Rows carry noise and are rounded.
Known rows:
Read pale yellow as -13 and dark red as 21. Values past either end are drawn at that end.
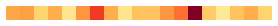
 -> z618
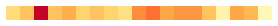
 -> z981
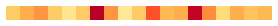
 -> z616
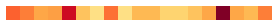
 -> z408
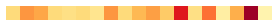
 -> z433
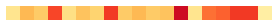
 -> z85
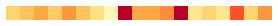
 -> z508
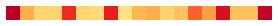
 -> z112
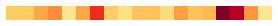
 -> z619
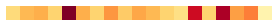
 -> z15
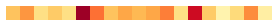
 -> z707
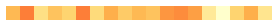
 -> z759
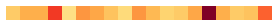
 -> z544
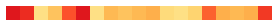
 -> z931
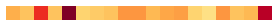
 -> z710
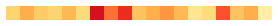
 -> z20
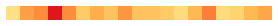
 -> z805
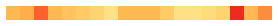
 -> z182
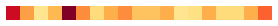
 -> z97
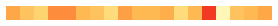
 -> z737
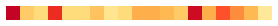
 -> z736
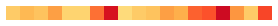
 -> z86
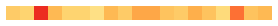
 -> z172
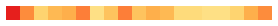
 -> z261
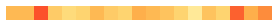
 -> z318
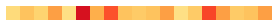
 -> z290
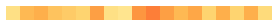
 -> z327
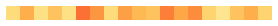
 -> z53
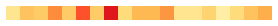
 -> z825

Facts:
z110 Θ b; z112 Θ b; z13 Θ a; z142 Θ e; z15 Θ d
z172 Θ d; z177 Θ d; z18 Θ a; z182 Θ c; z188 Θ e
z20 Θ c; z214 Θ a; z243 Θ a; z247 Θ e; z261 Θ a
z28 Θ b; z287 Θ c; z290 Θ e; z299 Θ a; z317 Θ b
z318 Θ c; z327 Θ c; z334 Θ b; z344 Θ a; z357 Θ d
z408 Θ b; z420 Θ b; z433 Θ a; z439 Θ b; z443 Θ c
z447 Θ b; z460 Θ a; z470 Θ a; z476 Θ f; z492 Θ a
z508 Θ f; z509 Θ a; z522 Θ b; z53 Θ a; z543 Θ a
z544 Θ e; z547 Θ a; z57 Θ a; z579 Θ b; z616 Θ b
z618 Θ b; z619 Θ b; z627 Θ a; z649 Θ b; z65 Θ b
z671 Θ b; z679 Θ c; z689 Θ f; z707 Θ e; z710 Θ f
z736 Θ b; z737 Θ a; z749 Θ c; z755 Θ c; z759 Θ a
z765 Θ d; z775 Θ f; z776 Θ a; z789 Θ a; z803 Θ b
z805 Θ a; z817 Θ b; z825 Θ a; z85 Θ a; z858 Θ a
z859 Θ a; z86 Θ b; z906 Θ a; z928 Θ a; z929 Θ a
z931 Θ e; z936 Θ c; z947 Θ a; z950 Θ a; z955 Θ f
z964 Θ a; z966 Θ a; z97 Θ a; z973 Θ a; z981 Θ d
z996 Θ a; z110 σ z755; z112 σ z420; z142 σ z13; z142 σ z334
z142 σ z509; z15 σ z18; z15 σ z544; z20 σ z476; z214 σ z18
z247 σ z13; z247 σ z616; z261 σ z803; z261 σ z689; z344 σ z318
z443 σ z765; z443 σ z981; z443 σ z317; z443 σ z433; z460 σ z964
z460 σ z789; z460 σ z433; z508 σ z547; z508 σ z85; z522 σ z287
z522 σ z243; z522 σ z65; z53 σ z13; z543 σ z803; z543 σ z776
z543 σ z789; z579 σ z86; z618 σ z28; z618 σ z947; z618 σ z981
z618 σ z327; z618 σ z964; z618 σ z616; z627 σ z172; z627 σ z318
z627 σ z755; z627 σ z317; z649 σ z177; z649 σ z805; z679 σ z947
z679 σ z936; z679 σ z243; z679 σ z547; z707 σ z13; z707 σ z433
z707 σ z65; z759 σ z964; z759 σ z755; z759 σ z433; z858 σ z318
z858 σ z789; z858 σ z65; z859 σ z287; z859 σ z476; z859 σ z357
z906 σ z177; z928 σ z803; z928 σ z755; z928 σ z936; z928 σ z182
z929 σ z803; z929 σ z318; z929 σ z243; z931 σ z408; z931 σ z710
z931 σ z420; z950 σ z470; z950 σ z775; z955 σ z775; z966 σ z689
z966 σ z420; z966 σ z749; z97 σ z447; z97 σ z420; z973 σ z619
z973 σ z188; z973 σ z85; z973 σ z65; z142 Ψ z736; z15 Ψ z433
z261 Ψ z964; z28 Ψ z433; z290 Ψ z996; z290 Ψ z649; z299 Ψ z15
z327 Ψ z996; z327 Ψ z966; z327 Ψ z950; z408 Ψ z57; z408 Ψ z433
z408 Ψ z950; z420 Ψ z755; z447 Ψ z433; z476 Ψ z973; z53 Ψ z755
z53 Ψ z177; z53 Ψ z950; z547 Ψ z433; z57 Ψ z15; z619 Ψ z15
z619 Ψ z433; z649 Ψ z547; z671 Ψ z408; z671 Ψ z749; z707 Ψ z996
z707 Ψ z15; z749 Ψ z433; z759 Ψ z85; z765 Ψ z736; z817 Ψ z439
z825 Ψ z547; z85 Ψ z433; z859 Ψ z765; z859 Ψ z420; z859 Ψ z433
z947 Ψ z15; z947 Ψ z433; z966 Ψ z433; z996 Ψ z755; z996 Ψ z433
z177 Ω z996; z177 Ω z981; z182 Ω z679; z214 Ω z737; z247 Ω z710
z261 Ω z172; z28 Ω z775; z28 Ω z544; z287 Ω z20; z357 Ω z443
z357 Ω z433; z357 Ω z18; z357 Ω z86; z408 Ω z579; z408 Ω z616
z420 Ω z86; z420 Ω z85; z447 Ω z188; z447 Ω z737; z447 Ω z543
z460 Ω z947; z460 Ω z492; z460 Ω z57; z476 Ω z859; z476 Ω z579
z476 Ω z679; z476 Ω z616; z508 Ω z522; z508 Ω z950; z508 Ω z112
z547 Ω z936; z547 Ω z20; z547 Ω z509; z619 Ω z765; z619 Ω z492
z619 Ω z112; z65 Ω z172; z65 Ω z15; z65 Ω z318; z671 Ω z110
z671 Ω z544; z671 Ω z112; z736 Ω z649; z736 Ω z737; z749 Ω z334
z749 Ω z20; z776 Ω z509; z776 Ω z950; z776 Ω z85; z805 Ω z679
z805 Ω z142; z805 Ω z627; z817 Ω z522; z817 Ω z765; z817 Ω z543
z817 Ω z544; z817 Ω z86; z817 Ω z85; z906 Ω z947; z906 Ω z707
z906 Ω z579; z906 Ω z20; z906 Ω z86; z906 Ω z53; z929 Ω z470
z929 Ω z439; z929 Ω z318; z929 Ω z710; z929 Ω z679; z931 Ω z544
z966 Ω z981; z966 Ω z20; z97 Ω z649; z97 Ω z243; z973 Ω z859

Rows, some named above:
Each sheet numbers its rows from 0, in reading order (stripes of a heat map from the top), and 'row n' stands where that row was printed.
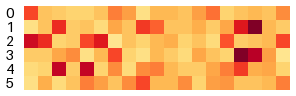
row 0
z110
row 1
z357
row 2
z931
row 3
z619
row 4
z177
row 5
z950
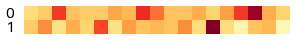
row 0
z357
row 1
z142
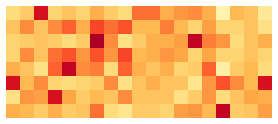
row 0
z981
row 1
z906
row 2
z334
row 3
z906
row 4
z214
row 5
z803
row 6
z805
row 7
z671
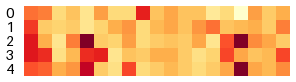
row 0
z929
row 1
z110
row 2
z447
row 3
z931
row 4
z408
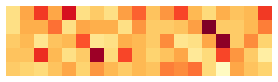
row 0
z775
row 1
z544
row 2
z996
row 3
z287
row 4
z443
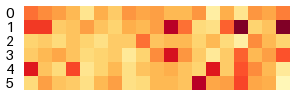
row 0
z776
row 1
z420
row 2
z679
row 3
z755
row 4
z736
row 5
z28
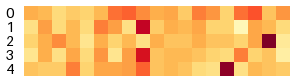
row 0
z522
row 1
z973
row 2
z947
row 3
z859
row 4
z188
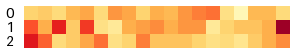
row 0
z443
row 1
z689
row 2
z261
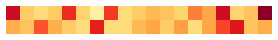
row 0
z112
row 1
z65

